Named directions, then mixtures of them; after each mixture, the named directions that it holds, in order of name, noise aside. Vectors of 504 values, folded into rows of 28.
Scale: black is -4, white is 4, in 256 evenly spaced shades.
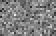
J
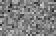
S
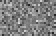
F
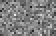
J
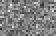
S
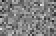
J, S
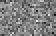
F, J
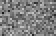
F, S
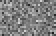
F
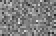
F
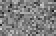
S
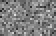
J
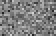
F, S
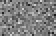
F, S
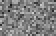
S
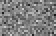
F, S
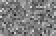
J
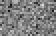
S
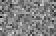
J, S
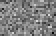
F, J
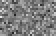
J, S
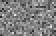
J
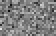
S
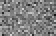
F, S
